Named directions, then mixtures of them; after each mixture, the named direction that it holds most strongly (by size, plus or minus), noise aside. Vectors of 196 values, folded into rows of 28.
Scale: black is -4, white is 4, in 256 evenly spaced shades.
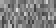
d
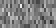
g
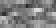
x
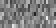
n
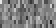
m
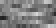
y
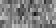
m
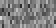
g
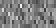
g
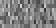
g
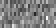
n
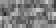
x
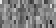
m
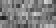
y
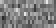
d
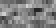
x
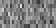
g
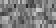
x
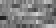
y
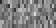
m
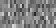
n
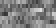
x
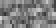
x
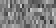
g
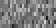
n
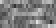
y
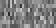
g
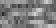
x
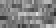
y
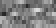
x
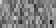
m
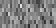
g
